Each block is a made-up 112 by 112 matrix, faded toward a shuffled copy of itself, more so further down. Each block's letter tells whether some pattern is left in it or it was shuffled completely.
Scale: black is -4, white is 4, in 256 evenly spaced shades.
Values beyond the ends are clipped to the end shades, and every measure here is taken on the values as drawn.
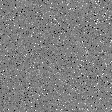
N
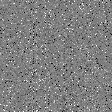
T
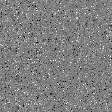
T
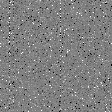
T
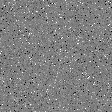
N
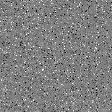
T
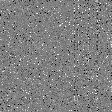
T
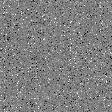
T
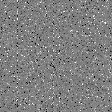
T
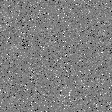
N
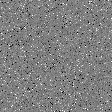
N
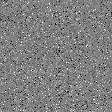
T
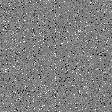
T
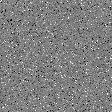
N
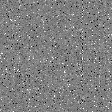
T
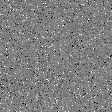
N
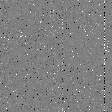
T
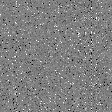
T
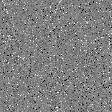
T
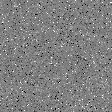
N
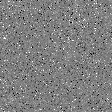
N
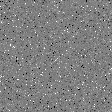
N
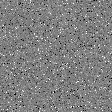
N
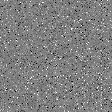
T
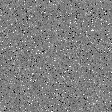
N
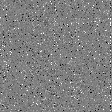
T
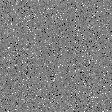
T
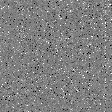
T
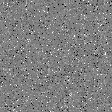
T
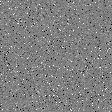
N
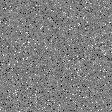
N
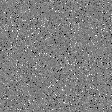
T
